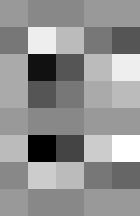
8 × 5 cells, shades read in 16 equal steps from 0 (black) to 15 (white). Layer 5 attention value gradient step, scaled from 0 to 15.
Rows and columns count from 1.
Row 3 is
10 1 5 11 14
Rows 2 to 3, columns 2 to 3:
14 11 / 1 5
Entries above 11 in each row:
0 1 1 0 0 2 1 0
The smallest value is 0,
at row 6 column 2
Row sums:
43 44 41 43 43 42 44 43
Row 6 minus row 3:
1 -1 -1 1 1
